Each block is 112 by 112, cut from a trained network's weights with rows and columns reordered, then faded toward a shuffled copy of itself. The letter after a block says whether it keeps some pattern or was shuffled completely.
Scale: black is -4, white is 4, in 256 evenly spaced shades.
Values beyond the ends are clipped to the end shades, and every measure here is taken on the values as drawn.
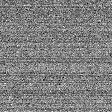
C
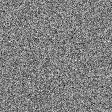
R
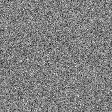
R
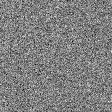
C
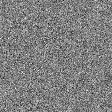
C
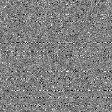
C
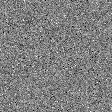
R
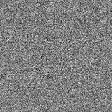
C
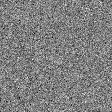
R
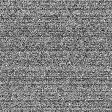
C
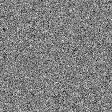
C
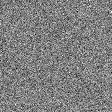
R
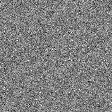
C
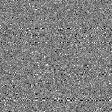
C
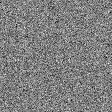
R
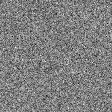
R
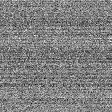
C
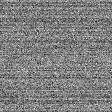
C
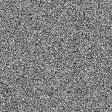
R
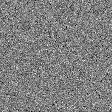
R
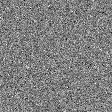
R
